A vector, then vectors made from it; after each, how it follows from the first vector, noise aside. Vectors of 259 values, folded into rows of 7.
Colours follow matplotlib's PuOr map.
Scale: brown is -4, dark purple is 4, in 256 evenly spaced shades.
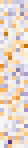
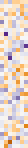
negated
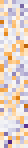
copied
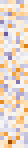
sign-scrambled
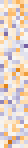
negated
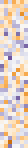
negated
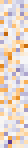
copied
